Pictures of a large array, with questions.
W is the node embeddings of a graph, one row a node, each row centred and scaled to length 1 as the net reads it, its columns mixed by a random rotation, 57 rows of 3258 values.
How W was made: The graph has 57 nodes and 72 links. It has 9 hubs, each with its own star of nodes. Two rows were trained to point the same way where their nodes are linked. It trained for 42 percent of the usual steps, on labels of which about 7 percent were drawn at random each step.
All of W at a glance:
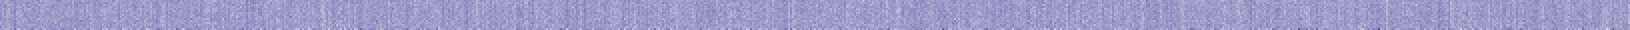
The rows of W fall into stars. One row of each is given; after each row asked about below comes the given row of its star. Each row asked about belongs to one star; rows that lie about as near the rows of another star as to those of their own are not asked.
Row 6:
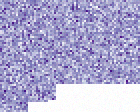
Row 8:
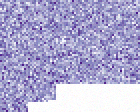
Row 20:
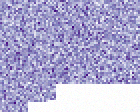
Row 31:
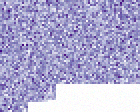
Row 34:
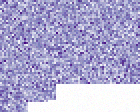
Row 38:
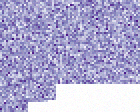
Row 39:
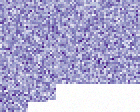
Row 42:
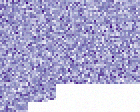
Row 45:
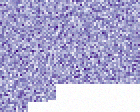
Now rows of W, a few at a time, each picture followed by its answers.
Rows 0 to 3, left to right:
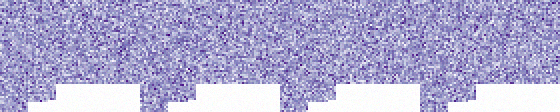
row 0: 20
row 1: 34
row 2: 31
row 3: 45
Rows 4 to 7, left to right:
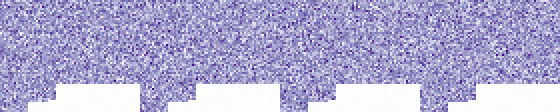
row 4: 31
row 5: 31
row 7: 34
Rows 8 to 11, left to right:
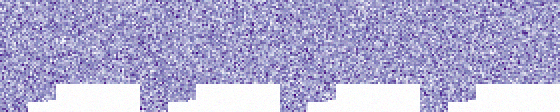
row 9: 38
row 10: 39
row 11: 45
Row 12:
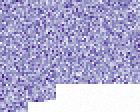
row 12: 38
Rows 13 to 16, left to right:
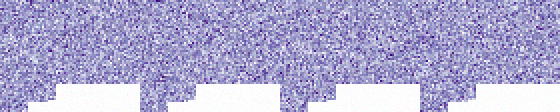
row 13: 31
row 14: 38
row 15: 20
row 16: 6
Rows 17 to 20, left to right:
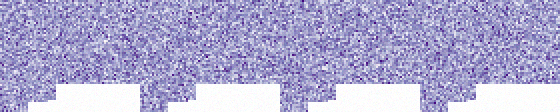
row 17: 45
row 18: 45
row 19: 34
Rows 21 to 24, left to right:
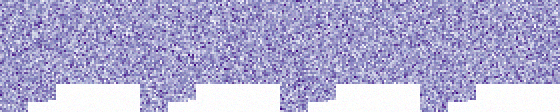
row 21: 34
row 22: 45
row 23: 38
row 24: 20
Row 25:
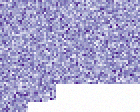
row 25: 42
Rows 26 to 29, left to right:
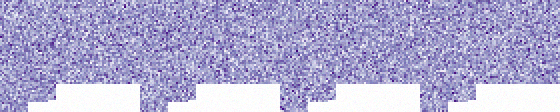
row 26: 6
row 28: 38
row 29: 20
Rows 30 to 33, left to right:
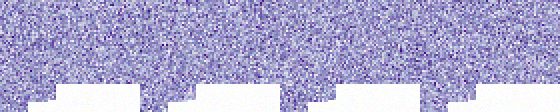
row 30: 6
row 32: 45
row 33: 8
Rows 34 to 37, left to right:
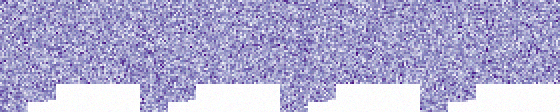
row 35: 38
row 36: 39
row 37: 38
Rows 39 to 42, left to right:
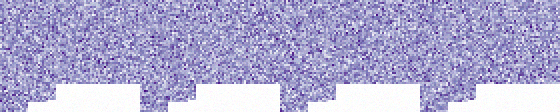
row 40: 6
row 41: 31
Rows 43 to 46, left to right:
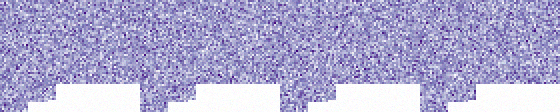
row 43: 31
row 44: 31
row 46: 20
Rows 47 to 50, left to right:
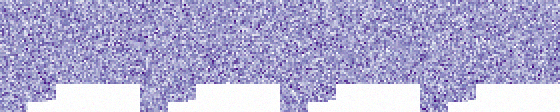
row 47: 39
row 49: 34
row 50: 42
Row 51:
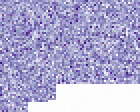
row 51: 34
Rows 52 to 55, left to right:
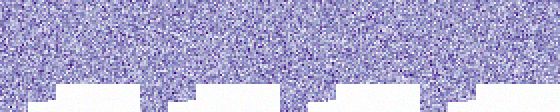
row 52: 34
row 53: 20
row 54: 8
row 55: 39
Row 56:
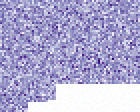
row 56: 45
